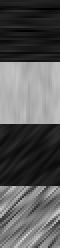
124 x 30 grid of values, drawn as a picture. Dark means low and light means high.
The table splits into 4 rows of 1 panel. Panel 1,1: very low, streaked across, faint in contrast. Panel 2,1: high, streaked downward, faint in contrast. Panel 3,1: very low, slanting up to the right, faint in contrast. Panel 4,1: middling, slanting up to the right, strong in contrast.
